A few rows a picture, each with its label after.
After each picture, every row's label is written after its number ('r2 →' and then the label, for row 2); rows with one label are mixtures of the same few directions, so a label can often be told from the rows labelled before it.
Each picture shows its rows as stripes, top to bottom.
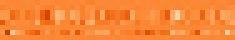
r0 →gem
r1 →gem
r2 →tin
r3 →tin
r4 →gem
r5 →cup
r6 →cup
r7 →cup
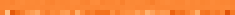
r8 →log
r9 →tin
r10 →cup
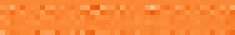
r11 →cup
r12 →log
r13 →log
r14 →gem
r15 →cup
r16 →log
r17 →gem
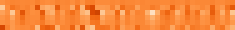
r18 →gem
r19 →gem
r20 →log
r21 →log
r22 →log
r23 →gem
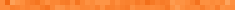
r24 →cup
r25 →tin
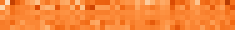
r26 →cup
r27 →gem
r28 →cup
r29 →gem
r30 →log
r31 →tin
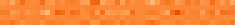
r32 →log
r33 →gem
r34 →tin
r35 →log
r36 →log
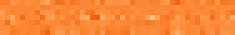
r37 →tin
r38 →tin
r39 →gem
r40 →log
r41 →cup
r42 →tin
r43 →tin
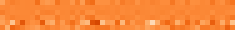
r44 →gem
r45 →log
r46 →gem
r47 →gem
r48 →log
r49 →cup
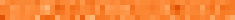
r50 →gem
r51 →tin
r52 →tin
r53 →gem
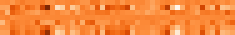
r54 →log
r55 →tin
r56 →cup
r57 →cup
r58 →gem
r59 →tin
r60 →tin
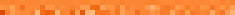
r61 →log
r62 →log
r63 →gem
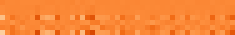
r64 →gem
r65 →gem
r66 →gem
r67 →gem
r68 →log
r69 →log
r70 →gem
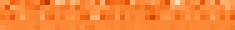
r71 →tin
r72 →cup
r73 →log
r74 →log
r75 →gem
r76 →gem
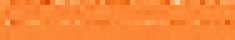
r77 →tin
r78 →gem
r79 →cup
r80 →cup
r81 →cup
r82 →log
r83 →cup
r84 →cup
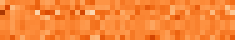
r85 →gem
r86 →cup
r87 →gem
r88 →tin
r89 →log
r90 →log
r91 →tin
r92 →log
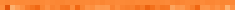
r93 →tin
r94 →cup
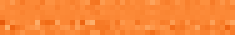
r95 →log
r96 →gem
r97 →log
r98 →gem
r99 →gem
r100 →cup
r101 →log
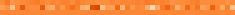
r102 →cup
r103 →log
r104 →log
